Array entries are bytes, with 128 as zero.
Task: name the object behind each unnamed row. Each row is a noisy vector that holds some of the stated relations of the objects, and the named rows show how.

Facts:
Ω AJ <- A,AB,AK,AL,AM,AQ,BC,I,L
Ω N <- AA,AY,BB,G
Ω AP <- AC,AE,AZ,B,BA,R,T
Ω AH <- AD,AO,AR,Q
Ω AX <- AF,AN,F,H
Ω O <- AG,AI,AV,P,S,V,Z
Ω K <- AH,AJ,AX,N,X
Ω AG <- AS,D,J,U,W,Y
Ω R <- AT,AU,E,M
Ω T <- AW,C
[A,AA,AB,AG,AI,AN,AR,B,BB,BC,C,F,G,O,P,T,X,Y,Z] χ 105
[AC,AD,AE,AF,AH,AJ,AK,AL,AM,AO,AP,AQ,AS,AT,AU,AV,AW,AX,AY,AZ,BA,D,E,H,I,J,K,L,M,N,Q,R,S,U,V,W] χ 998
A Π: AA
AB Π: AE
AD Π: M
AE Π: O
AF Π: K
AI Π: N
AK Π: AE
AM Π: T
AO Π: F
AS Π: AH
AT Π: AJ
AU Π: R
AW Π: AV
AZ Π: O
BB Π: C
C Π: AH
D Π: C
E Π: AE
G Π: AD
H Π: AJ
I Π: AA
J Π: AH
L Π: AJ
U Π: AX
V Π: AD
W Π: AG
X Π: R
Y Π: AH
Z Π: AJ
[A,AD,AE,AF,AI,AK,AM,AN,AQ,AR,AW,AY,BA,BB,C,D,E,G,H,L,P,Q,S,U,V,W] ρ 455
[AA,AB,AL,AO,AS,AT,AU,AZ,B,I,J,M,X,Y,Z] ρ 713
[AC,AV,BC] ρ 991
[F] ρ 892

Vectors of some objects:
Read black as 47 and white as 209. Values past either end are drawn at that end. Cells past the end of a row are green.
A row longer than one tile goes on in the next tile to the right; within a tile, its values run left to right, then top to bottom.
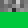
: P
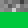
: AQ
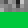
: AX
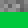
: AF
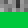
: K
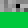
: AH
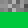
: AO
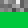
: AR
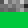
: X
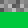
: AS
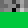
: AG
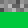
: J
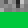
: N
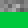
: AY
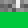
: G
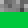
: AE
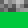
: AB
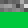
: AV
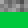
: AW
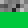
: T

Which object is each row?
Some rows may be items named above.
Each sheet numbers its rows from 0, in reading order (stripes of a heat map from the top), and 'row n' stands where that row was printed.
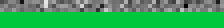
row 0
L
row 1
G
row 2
AV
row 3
T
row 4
AT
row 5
AT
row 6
AJ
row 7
L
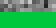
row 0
B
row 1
AP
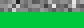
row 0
I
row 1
AC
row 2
G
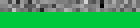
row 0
AU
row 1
Z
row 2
D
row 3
R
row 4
AZ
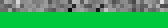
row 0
BB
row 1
Q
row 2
O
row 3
T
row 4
H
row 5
AA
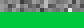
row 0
AK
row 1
AN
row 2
AL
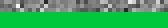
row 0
A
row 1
I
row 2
Q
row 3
BC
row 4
F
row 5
AD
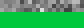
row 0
Q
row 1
M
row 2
AB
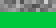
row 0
V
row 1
C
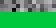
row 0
AG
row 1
Y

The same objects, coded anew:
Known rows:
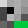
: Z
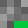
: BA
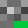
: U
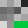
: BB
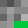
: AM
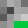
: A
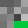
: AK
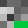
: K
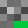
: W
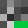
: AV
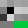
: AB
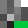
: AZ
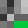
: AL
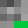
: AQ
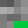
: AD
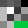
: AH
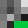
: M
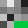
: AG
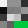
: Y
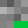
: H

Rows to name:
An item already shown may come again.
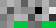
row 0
G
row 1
AA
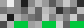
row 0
AG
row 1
F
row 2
C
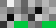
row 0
O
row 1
X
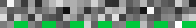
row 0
T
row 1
AO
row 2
Z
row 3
C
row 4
R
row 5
D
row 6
BC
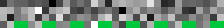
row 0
AJ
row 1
AH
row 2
AP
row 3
BC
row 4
B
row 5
AG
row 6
AC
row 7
AK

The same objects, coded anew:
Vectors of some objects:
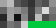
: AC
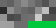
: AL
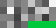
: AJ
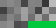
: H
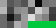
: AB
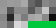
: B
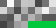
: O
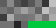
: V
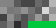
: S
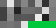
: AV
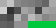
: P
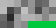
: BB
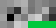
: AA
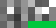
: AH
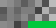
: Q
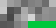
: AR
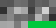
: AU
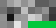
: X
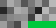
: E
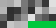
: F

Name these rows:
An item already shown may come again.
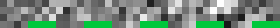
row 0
D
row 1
G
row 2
Z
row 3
T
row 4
BC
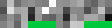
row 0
AP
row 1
B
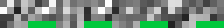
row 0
AG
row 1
R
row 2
AZ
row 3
BC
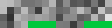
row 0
C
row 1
D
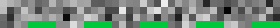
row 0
BB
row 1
X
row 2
AJ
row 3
Y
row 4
AO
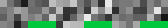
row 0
AK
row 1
F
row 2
M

